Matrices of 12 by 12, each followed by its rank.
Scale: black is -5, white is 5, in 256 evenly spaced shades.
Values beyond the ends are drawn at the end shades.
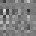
two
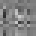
two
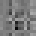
two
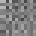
two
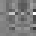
two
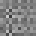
two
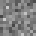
full rank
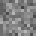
full rank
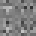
two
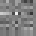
two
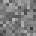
full rank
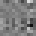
two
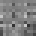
two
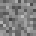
full rank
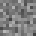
full rank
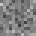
full rank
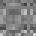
two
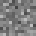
full rank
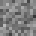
full rank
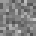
full rank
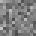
full rank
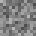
full rank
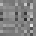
two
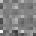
two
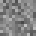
full rank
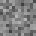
full rank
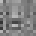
two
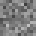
full rank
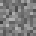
full rank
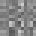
two
